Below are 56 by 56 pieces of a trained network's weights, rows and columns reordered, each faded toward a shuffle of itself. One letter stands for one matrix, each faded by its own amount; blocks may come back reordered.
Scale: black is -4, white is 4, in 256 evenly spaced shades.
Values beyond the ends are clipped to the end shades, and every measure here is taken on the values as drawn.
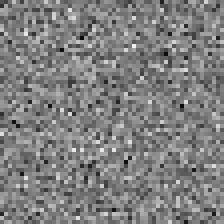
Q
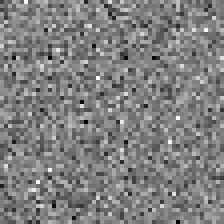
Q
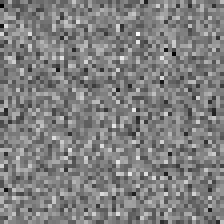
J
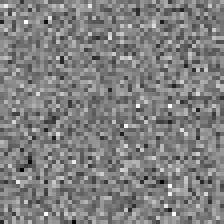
Q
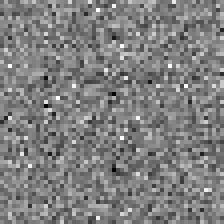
Q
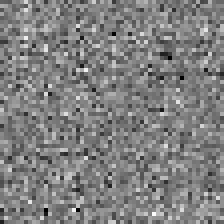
J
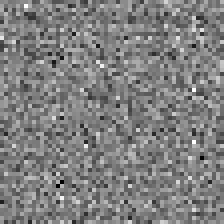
J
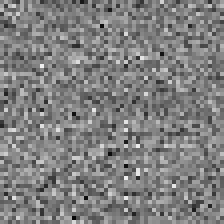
J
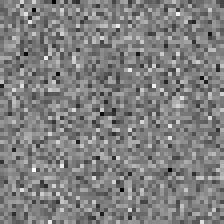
Q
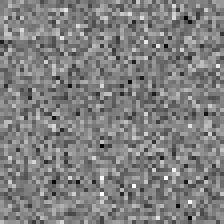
Q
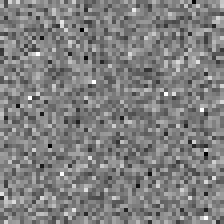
Q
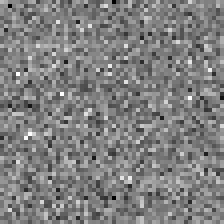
Q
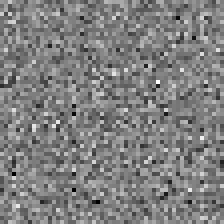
Q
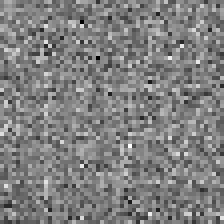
J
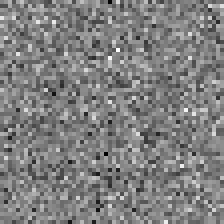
Q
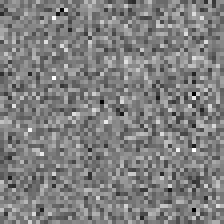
J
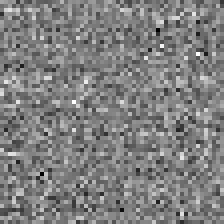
J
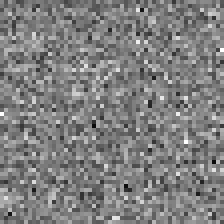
J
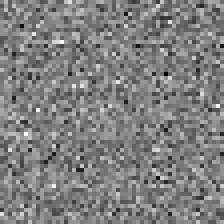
J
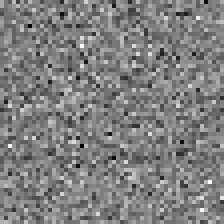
Q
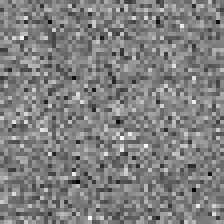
Q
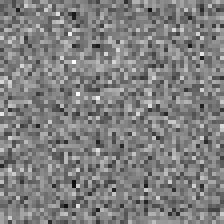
J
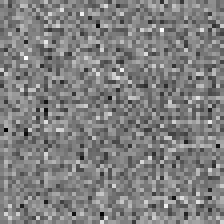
J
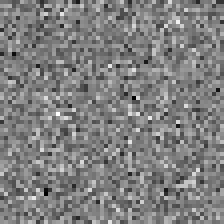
Q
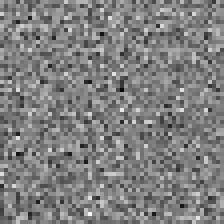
J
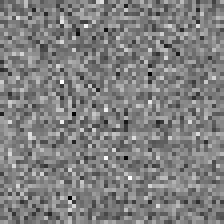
J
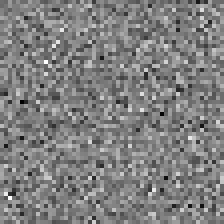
Q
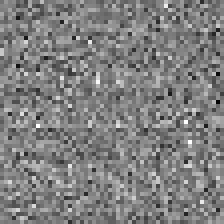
J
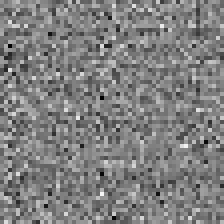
J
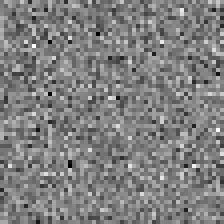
J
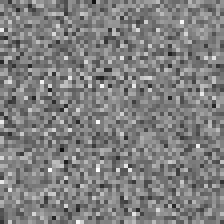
Q
